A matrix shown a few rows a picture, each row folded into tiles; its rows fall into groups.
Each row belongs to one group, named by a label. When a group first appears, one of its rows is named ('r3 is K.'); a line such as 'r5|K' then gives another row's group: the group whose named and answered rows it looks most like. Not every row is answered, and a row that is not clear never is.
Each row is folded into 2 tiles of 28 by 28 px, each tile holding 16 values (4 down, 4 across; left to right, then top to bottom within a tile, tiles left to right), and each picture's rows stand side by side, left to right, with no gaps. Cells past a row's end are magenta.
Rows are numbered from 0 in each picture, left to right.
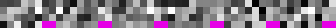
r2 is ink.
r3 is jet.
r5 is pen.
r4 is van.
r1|jet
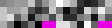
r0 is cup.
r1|pen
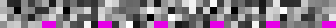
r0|van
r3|cup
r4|pen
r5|jet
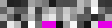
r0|van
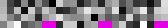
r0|van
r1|pen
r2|pen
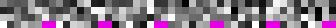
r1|ink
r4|pen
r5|van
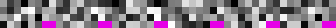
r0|pen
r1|ink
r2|ink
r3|cup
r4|van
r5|pen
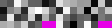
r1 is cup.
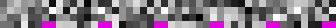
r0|cup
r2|cup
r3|ink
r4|van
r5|cup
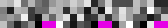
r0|cup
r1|cup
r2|jet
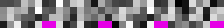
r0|jet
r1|cup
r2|jet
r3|van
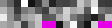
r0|van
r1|jet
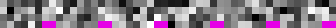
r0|pen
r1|jet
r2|van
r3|jet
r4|ink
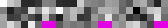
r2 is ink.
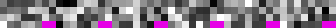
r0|ink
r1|jet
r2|cup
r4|cup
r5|cup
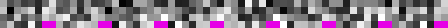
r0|pen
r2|van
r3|van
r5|ink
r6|ink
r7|pen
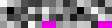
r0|pen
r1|ink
